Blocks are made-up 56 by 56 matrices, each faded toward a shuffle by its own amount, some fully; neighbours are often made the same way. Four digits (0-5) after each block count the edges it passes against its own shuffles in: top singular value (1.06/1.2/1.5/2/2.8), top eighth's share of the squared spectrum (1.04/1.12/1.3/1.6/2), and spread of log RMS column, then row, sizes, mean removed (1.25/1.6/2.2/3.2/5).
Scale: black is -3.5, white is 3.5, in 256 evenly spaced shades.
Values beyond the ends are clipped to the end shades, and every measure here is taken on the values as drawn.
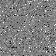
1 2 0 2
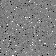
0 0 0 0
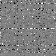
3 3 1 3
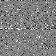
2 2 1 3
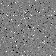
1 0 0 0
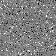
1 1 0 0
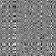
5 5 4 3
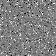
0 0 0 0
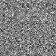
3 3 1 1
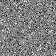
0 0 0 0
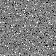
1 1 0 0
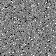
1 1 0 0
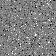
0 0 0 0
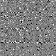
4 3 1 2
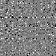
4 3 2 2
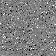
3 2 0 1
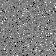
2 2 0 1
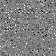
3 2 0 1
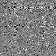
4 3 0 2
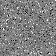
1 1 0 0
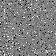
0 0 0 0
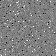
0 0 0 0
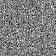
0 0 2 0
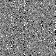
1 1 2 0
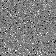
2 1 0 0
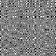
4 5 3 3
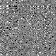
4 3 1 1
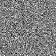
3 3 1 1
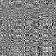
4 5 3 3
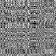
4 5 3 3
